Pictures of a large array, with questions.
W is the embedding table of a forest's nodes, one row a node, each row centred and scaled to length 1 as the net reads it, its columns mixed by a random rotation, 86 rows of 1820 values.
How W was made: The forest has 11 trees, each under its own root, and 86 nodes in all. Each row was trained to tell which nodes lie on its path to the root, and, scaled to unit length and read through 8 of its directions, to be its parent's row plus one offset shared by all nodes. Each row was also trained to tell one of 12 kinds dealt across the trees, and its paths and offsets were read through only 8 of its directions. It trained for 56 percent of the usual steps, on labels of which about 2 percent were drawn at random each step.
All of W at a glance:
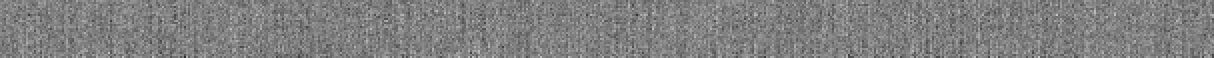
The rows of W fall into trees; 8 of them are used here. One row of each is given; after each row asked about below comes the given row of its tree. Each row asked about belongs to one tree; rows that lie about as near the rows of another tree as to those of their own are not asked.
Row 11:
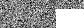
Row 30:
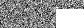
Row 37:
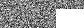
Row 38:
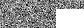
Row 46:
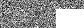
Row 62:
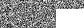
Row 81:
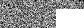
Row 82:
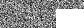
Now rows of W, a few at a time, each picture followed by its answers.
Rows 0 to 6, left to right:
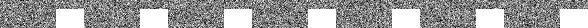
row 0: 62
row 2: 30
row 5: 81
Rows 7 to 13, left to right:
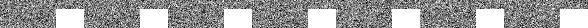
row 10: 46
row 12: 38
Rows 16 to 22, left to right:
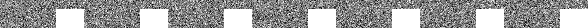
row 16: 30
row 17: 46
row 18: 37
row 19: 30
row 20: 62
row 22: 62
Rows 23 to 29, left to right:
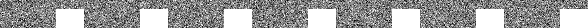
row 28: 11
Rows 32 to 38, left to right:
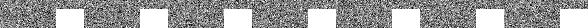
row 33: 62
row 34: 46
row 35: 46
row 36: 46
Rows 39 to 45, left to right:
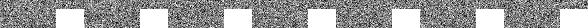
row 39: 37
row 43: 46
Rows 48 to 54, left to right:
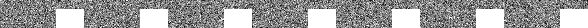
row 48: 46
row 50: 62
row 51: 46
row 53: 82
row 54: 81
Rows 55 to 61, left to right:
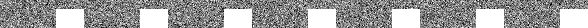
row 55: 82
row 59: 30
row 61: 11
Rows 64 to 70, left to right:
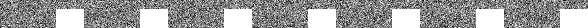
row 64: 62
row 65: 30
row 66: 30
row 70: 82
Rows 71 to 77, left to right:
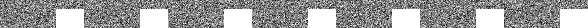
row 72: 30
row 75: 30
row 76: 62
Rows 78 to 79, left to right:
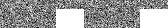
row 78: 38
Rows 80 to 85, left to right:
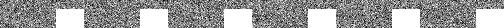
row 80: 62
